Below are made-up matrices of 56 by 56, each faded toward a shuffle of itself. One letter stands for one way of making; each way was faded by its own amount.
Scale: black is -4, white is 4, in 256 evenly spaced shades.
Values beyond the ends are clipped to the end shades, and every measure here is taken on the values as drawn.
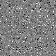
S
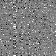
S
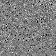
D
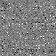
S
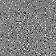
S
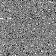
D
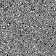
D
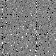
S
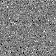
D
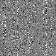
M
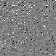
S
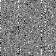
M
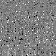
S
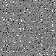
S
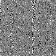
M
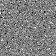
D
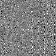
M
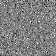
D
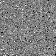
D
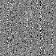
M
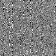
M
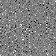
S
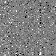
S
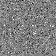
D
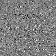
D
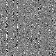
M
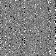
M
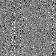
M
